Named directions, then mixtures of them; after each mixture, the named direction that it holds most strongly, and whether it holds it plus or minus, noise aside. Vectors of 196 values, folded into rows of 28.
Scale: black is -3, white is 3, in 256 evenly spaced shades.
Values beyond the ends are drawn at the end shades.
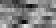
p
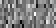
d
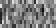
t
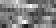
p, minus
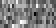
d, minus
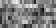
p, minus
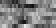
p, plus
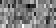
d, minus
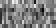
t, plus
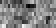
p, plus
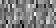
d, plus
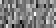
d, plus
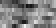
p, plus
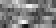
p, minus
